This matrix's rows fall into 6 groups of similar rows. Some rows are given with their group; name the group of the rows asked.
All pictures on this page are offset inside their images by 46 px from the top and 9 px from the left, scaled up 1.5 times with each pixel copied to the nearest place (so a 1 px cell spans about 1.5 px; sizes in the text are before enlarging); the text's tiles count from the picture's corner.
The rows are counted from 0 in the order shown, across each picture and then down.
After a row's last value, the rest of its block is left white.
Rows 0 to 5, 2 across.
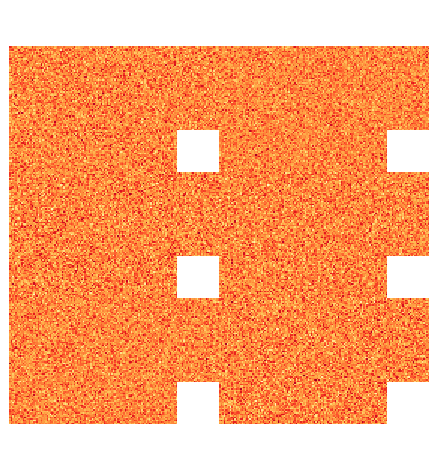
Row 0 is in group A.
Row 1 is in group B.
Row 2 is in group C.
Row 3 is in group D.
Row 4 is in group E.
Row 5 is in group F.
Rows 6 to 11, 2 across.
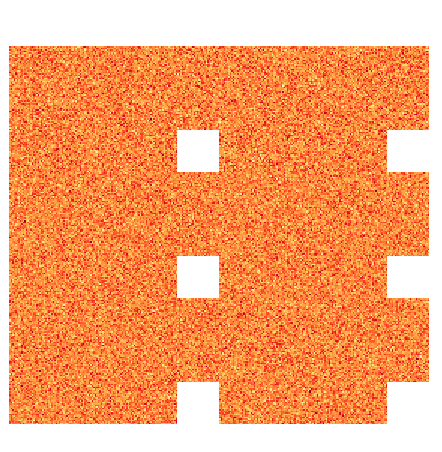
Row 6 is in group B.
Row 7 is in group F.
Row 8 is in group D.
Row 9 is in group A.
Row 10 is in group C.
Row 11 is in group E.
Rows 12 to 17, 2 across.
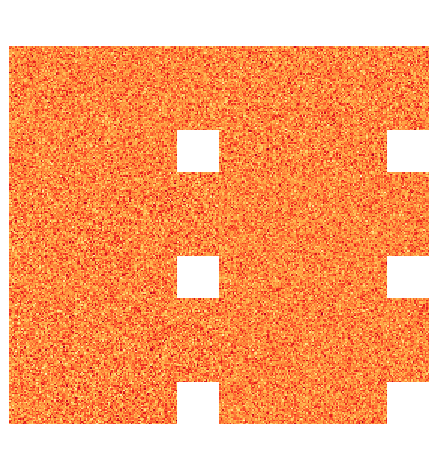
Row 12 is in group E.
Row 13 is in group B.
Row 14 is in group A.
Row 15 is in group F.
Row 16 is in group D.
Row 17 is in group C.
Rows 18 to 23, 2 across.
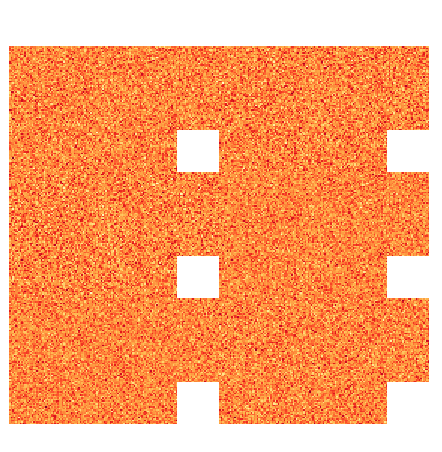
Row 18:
C
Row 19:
C
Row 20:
C
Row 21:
C
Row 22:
B
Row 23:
E
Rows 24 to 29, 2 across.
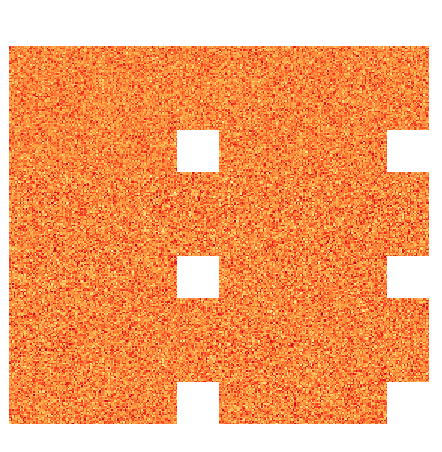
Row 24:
C
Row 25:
B
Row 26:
F
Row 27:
D
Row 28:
E
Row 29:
C
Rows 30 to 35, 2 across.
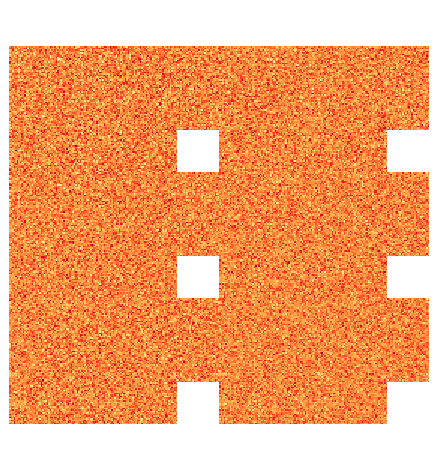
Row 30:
D
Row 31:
C
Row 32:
D
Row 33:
F
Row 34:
F
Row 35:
F
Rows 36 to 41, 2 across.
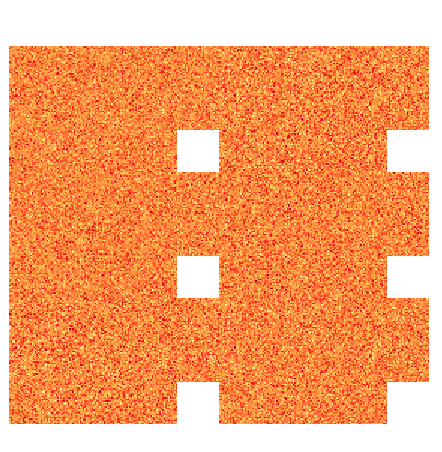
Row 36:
E
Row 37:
D
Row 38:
A
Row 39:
B
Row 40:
E
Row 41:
D
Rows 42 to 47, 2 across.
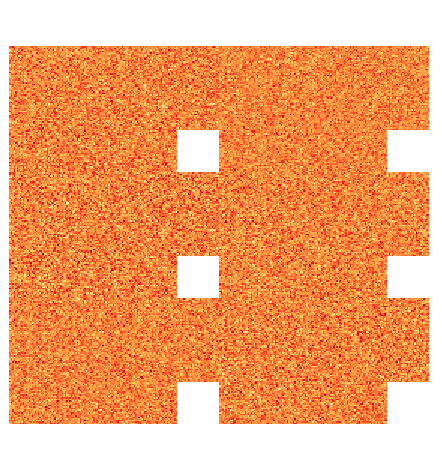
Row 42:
F
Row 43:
D
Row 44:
F
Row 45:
E
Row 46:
B
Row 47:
A
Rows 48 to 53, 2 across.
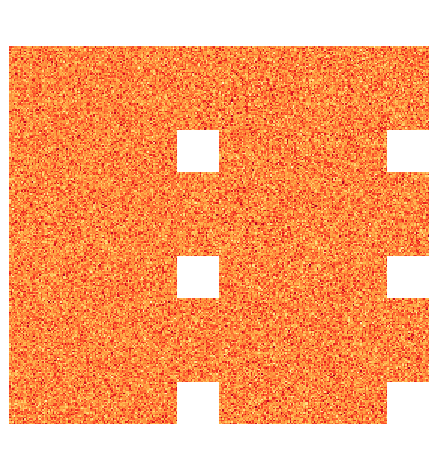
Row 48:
B
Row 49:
C
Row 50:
E
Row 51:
E
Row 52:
F
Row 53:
B
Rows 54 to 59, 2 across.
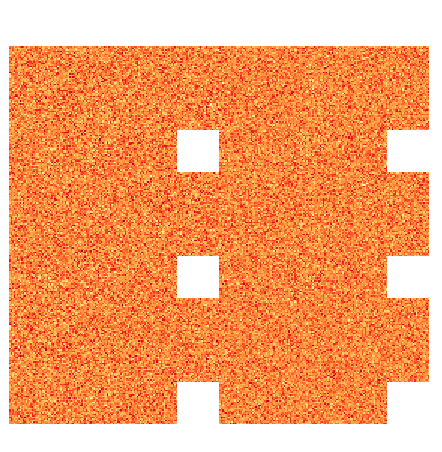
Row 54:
E
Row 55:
C
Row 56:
F
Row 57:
C
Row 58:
E
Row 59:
B
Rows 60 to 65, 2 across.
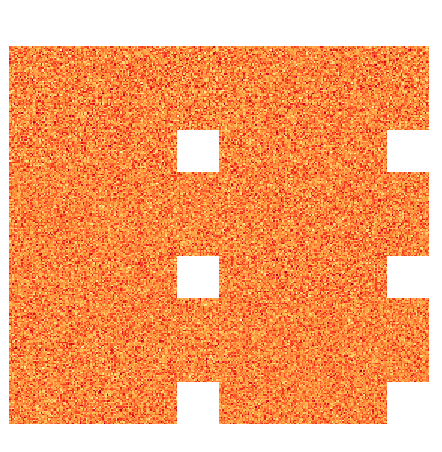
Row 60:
A
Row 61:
A
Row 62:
C
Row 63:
D
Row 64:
E
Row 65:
B
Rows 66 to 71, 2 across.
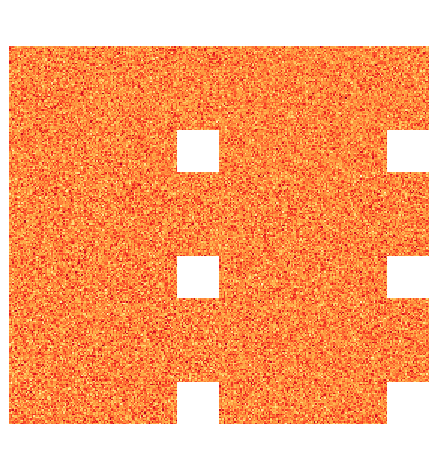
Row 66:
C
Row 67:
A
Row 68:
D
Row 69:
F
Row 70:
A
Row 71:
F
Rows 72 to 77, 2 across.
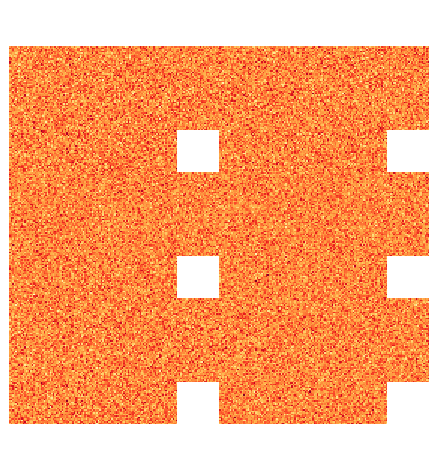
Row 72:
D
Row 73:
C
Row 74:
C
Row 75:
B
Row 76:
D
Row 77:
E
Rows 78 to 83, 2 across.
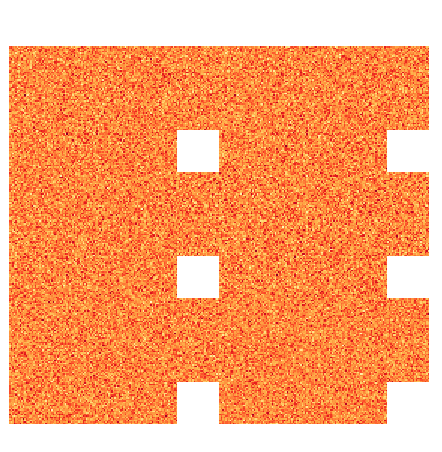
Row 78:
D
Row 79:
D
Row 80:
A
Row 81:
A
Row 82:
F
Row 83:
C
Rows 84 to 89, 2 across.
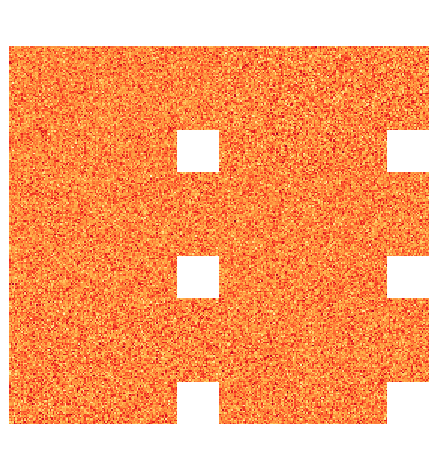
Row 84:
C
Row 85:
D
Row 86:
F
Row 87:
D
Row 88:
F
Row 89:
C
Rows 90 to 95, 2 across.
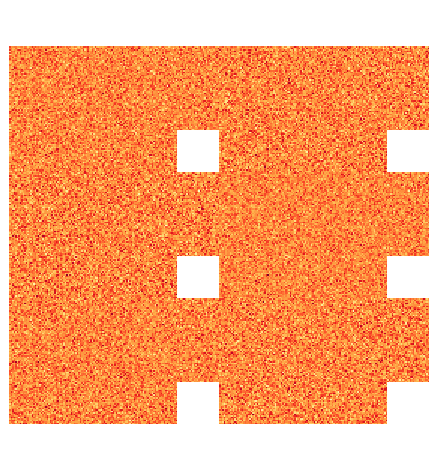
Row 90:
B
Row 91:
B
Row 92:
B
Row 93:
B
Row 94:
B
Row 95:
F
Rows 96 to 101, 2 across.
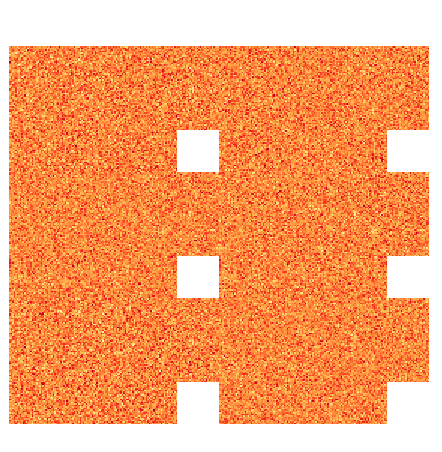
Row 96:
D
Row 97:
B
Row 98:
F
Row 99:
F
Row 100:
D
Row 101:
A
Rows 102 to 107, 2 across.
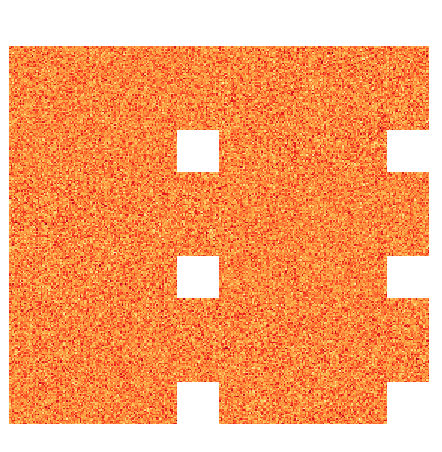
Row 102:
E
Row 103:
C
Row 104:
E
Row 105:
C
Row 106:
B
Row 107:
E
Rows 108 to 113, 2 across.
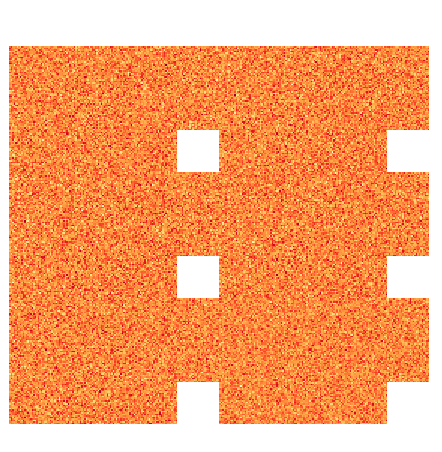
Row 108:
A
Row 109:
D
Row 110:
D
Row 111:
D
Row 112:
E
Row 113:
A
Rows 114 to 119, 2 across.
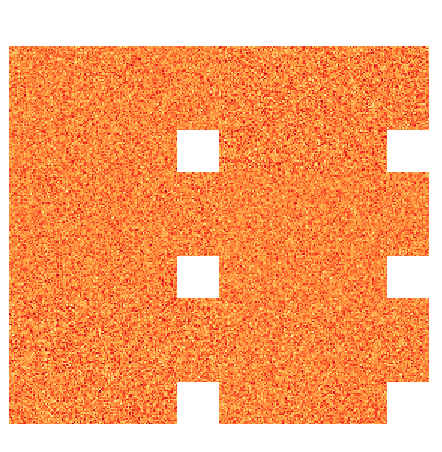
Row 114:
D
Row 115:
F
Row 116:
B
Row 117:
A
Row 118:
E
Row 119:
D
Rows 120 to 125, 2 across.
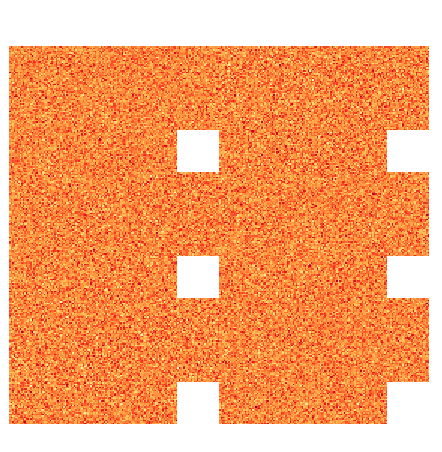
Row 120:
E
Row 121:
D
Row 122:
F
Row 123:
E
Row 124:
A
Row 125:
B
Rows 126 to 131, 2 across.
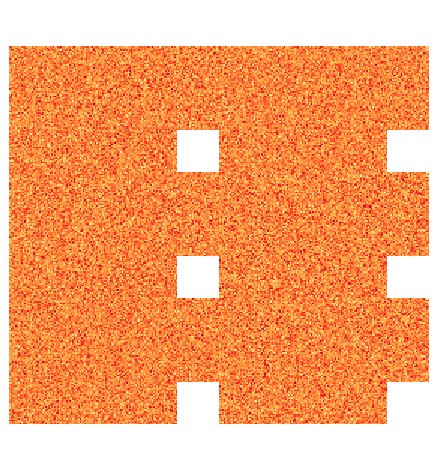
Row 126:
A
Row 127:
A
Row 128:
D
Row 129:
F
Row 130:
B
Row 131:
F
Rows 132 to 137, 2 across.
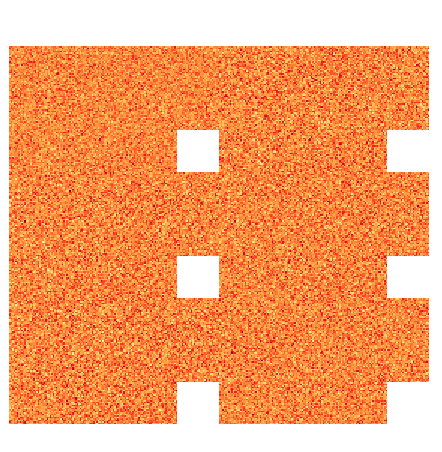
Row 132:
E
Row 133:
E
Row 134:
D
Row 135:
D
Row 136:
D
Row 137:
C
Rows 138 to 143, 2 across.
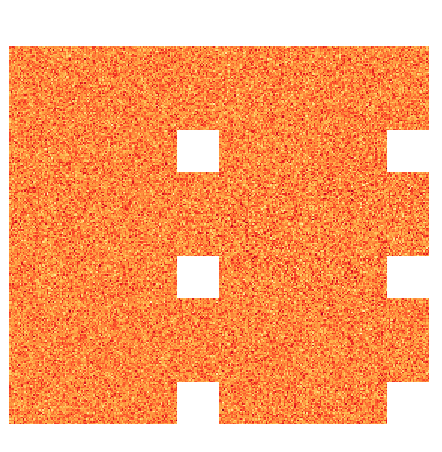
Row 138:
F
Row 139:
D
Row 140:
E
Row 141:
C
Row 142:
F
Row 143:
C
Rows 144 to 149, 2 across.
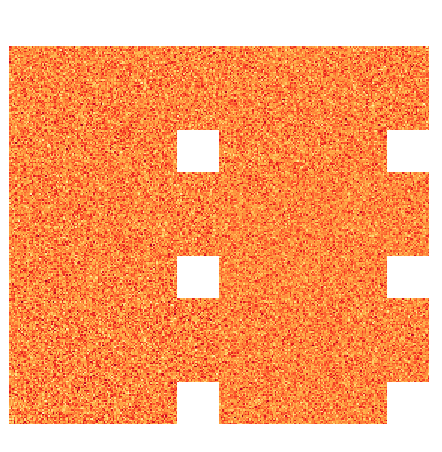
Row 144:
A
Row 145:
F
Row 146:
B
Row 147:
B
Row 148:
F
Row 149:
B
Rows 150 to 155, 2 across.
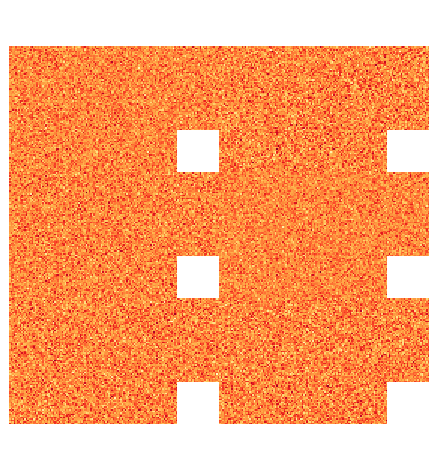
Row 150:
B
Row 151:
A
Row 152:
B
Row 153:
A
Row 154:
F
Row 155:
D
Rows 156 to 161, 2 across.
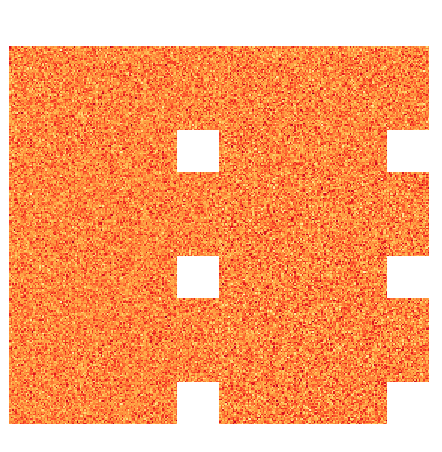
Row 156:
A
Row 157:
F
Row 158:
A
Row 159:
C
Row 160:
A
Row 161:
D
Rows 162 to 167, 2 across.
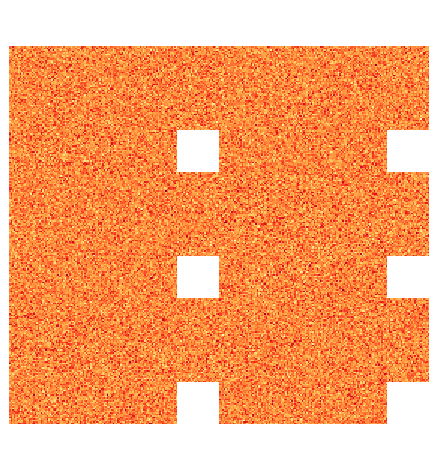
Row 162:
F
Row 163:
A
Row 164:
A
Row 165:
E
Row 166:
E
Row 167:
C
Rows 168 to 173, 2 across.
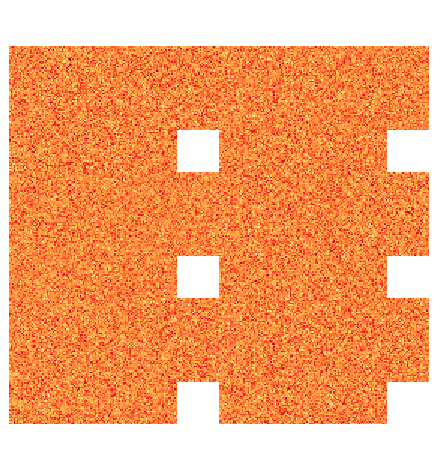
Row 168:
F
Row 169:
D
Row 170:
E
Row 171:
B
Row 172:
F
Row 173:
D
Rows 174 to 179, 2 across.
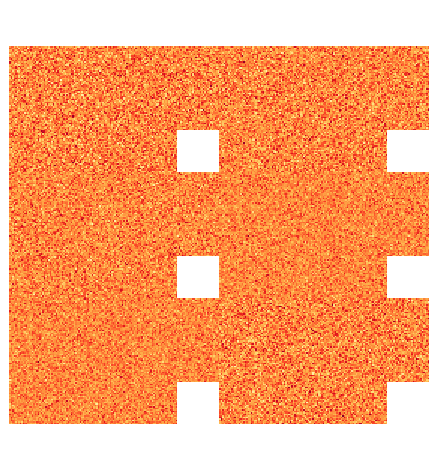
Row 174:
D
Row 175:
E
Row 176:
C
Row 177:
B
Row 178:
B
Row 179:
E
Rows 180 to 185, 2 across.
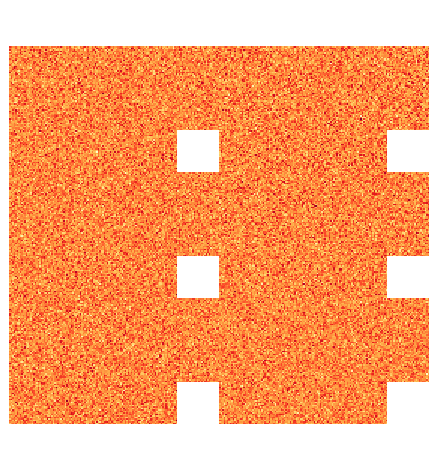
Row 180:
B
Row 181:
B
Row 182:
D
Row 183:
E
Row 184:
D
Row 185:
F
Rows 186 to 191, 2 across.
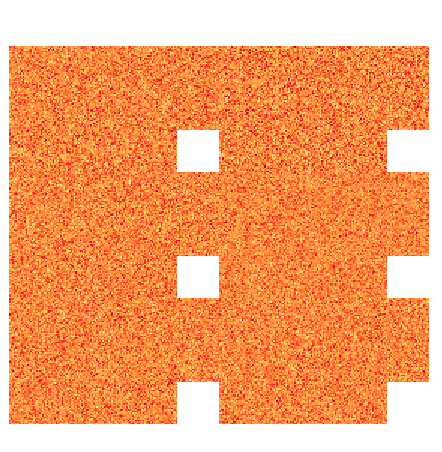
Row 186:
F
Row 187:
B
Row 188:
D
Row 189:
E
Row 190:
C
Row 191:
A
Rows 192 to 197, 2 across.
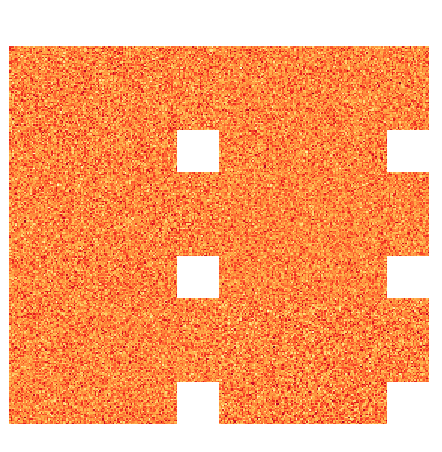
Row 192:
C
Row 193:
B
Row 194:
D
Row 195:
C
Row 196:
E
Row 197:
D
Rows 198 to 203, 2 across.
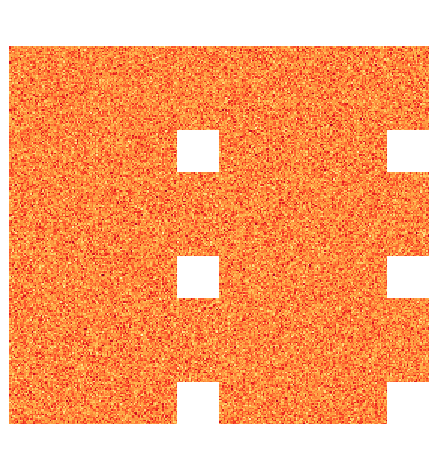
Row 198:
C
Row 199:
B
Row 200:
A
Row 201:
E
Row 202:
A
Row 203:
D
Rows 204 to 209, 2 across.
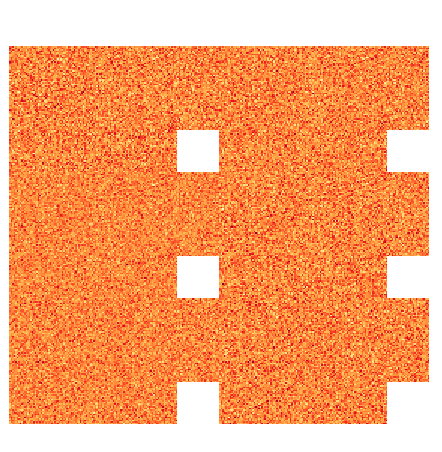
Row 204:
C
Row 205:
C
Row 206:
C
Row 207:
C
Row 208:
B
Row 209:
B
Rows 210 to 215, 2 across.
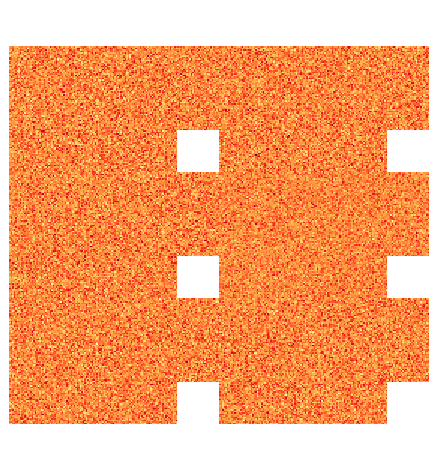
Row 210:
D
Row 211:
B
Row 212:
F
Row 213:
E
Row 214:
A
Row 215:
C
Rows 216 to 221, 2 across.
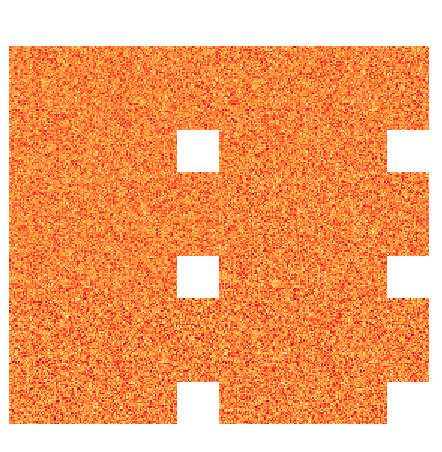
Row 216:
B
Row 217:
B
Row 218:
F
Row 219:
F
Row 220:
B
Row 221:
B
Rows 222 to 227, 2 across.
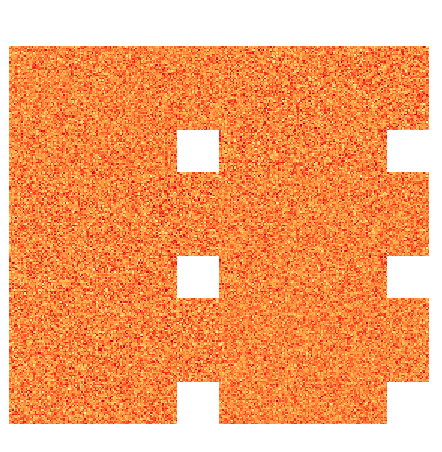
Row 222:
D
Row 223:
F
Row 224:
F
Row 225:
F
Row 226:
A
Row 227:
A
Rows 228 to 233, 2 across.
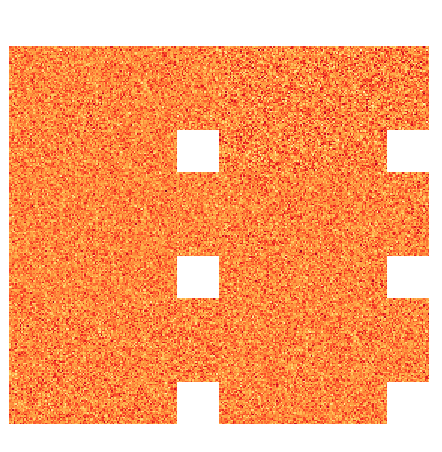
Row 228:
A
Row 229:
F
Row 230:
A
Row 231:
B
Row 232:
F
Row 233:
A
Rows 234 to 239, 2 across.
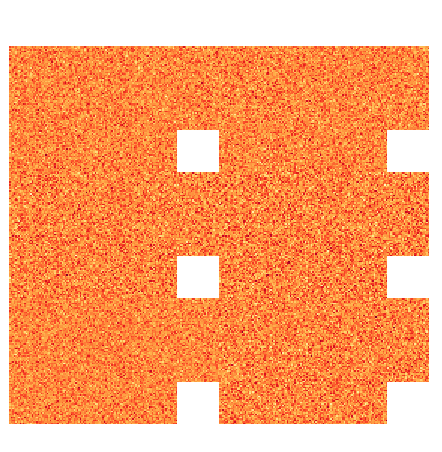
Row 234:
B
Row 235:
E
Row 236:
B
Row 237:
B
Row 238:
B
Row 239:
A
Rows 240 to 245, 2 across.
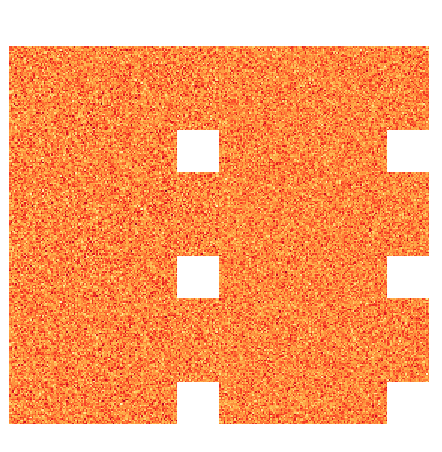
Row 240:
A
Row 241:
F
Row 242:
A
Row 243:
D
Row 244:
A
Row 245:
F
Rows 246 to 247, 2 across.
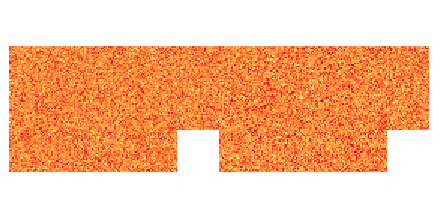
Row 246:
C
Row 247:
C
